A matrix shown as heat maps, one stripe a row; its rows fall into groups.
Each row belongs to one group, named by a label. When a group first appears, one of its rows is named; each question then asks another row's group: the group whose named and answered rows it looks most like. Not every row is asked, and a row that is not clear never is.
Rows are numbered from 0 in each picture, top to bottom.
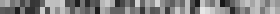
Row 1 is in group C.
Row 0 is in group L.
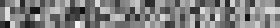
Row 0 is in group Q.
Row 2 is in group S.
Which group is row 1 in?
L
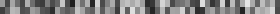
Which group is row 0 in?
Q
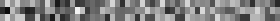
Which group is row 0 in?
S
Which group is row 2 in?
S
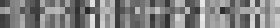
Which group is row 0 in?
C
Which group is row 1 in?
L
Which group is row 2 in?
C
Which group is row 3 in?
C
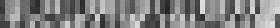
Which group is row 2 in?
Q
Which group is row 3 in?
Q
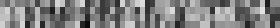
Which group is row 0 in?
Q
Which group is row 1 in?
S
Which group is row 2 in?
S
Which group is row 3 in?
S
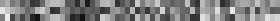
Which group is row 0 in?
L
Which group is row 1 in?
S
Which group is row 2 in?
L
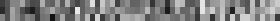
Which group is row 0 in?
C
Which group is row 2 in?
Q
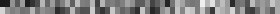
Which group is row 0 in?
C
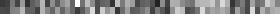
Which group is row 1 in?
C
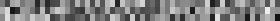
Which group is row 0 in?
Q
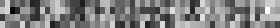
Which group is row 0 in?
L
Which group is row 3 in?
S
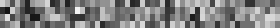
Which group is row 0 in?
S
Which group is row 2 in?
L
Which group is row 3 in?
Q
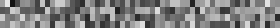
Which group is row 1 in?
L
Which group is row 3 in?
Q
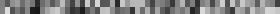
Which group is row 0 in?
Q
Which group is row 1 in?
L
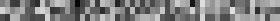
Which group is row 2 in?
L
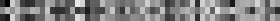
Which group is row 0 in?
L
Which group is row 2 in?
L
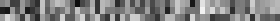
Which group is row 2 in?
Q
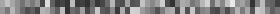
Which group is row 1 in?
Q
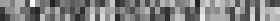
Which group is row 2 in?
C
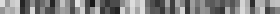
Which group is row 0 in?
Q
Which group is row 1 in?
Q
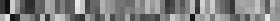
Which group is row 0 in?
L
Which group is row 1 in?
L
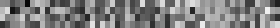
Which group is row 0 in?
S
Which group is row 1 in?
C
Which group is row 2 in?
S
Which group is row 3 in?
C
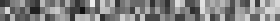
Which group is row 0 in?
C
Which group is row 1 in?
L
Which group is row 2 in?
Q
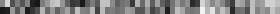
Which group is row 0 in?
L
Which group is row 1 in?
C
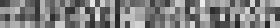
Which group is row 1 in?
Q
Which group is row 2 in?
Q
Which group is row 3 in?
Q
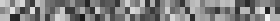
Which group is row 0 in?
S
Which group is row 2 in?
C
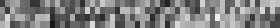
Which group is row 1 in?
Q
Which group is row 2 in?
S
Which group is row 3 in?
S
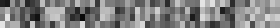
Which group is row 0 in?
C
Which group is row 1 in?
L
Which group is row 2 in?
L
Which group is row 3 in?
Q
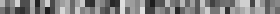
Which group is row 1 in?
Q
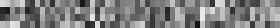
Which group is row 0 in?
S
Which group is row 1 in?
C
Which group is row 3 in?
Q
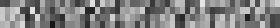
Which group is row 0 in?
C
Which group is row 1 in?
Q
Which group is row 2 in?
S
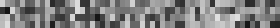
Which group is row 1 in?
L
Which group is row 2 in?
S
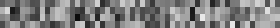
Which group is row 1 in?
C
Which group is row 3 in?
Q
